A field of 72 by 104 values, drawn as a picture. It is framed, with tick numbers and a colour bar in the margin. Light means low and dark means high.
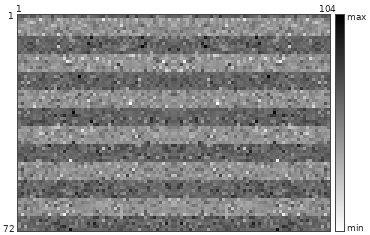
Average level on the scale: 50%. Mirror symmetry: left to right. Slope: none. Stripes: horizontal, repeating 6 times.
